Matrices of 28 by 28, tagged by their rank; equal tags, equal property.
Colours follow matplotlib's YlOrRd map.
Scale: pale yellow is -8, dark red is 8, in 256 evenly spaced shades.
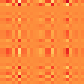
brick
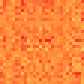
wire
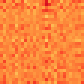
wire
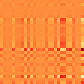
brick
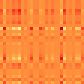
brick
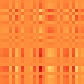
brick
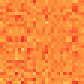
wire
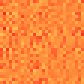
wire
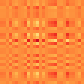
brick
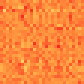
wire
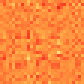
wire
